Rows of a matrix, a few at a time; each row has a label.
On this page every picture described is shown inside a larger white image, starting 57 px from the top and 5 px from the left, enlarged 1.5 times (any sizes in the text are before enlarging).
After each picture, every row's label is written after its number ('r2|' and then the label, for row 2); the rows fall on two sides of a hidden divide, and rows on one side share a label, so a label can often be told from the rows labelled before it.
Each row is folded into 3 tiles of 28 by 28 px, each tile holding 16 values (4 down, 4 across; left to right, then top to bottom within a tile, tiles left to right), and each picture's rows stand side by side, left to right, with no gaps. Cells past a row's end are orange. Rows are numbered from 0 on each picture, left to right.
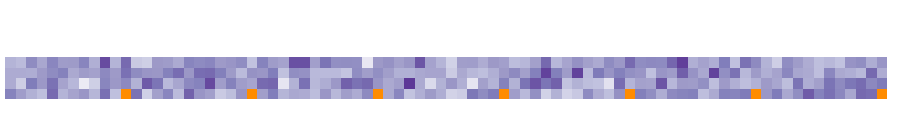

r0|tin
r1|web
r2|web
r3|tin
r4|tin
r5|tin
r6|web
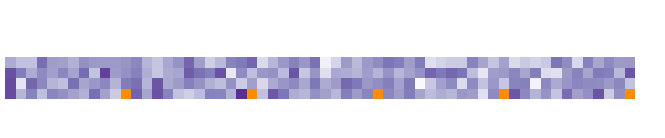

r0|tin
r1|tin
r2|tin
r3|tin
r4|web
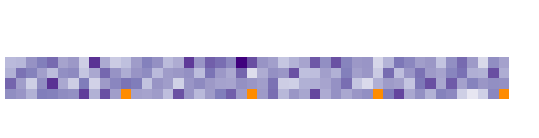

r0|web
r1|tin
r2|web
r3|web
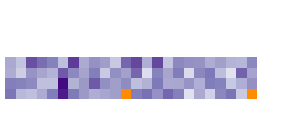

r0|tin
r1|tin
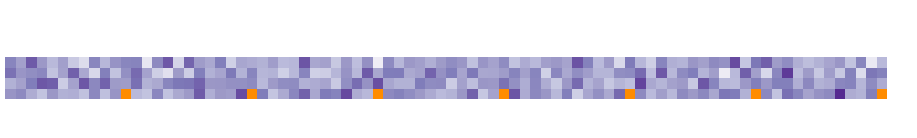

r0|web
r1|web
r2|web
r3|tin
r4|tin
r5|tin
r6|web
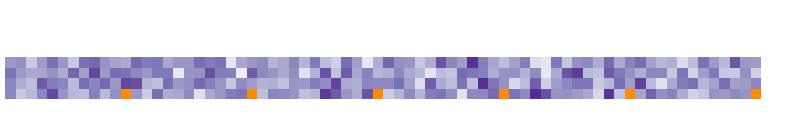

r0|web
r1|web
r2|web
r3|web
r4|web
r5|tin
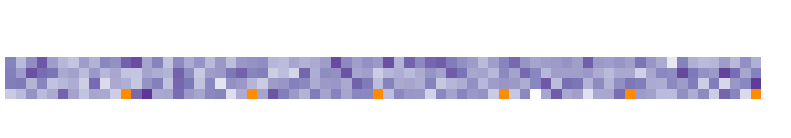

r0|tin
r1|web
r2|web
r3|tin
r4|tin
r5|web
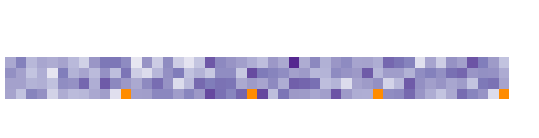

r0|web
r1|web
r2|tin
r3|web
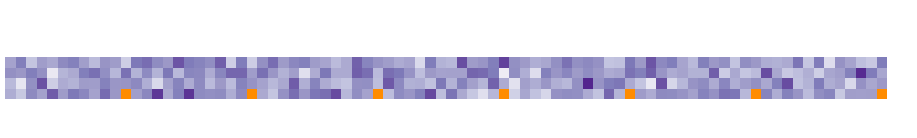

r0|web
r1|web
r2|web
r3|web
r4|web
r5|tin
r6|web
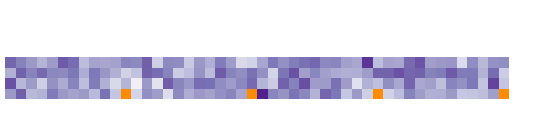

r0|tin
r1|web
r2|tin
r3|tin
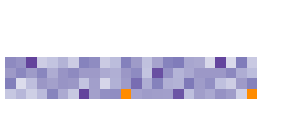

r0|tin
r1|tin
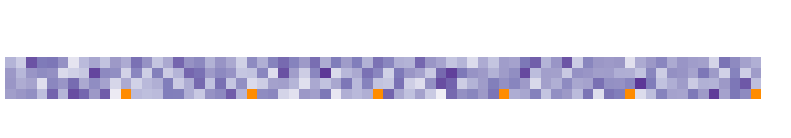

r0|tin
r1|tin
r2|tin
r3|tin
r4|web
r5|web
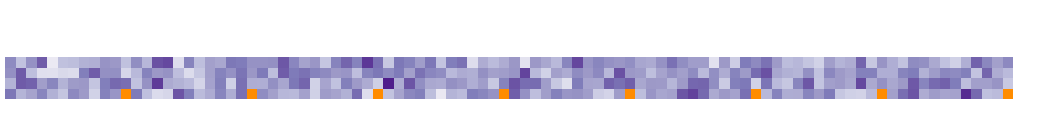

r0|web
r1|tin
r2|tin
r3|tin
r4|web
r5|web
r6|web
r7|tin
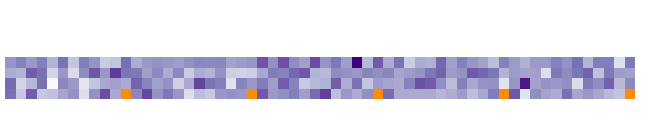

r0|tin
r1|tin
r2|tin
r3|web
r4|web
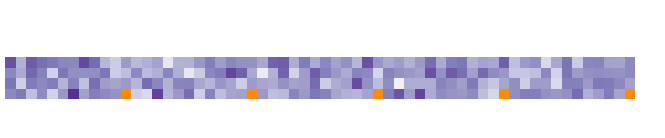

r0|tin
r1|web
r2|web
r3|tin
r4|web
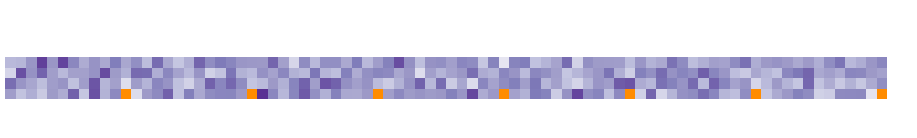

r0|tin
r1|web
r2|web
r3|web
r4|web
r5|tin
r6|tin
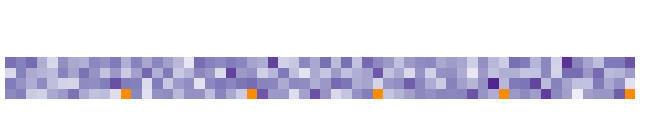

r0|web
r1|web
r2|web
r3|web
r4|tin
